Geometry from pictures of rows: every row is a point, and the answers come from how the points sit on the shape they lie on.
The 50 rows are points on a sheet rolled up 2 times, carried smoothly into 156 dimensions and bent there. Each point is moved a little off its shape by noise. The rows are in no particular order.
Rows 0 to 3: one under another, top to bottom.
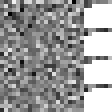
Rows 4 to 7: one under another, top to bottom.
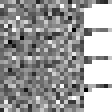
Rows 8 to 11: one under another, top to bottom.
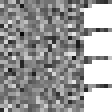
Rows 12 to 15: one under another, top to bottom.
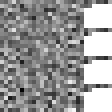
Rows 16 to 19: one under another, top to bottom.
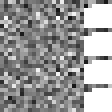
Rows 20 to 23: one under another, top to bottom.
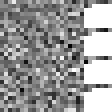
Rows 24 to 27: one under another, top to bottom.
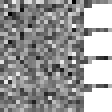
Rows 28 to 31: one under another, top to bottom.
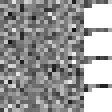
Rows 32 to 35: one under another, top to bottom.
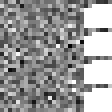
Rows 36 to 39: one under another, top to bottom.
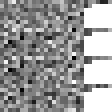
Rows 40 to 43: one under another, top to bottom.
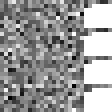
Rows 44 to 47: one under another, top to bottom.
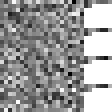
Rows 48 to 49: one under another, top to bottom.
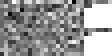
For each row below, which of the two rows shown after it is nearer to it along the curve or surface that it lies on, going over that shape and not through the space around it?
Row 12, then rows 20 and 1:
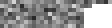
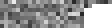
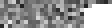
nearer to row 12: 1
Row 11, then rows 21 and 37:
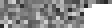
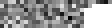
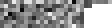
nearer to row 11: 21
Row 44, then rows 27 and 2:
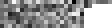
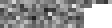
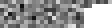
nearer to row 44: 2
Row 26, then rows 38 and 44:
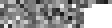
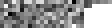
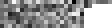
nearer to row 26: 44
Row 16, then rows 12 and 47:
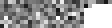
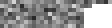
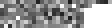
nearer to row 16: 47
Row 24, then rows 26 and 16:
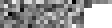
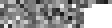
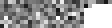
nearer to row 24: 16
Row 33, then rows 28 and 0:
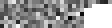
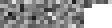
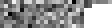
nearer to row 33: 0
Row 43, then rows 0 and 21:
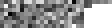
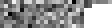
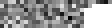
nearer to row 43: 0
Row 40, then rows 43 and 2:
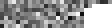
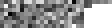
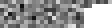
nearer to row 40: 43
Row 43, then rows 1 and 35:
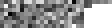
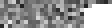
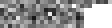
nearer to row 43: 35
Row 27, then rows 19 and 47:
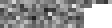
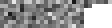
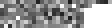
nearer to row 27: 19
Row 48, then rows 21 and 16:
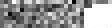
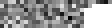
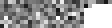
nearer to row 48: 16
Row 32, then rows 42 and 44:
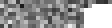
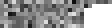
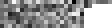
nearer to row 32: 42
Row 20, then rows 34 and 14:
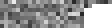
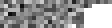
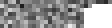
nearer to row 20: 34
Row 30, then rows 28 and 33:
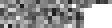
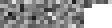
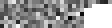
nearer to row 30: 28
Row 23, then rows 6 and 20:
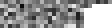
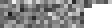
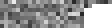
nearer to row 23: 6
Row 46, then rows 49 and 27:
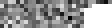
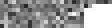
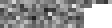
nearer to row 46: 49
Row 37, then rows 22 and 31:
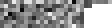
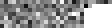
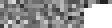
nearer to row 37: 22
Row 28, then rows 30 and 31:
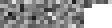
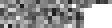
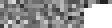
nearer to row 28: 30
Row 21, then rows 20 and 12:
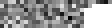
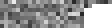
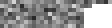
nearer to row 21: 20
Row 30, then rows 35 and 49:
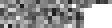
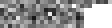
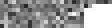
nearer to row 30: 35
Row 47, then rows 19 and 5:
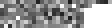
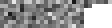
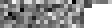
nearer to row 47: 19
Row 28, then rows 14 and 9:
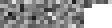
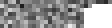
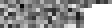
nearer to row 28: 9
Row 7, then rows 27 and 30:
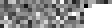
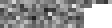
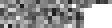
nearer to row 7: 30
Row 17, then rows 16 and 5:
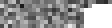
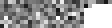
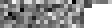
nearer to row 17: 16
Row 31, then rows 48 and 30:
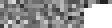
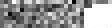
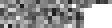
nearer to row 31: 30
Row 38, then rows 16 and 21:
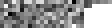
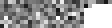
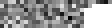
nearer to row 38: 16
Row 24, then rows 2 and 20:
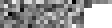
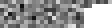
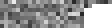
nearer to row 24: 2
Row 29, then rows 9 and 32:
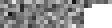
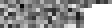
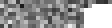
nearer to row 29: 9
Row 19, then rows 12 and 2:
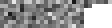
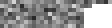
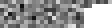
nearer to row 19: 2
